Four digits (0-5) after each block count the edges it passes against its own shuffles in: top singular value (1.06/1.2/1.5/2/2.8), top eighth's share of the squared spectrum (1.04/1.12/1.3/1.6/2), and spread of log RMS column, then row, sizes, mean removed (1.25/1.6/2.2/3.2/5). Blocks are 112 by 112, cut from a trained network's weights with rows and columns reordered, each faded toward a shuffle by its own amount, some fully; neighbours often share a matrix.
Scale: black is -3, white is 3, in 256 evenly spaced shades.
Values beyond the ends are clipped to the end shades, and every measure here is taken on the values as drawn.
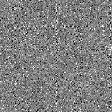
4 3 2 2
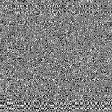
4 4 0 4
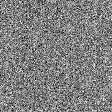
2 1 1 0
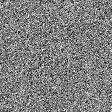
1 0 0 0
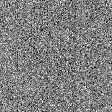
2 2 1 0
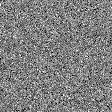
0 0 0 0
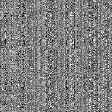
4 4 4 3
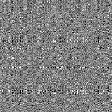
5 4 2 3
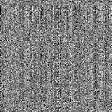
4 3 3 2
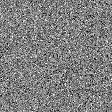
1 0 0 0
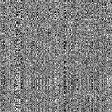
4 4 3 2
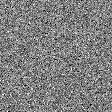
0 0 0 0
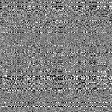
5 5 1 4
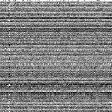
5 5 2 4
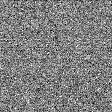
1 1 0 0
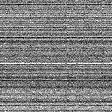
5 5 1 4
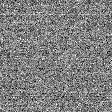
2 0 0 0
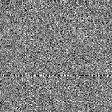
4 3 1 2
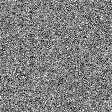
0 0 0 0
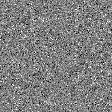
2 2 0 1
